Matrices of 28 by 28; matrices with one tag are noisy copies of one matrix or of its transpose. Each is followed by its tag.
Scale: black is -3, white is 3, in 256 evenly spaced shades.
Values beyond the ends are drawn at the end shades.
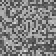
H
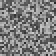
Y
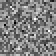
Y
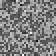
Y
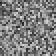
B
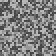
Y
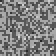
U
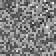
Y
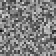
Y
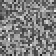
B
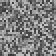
Y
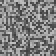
U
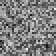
H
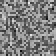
U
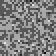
B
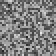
B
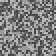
Y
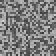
U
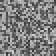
U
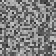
H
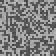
U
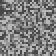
B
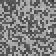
B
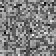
U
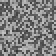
Y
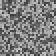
Y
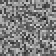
U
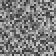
Y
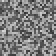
Y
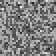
U
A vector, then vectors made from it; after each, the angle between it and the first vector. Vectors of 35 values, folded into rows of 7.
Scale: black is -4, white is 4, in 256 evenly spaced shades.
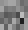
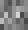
partly opposed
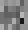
nearly parallel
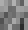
partly aligned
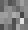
nearly opposite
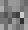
nearly parallel
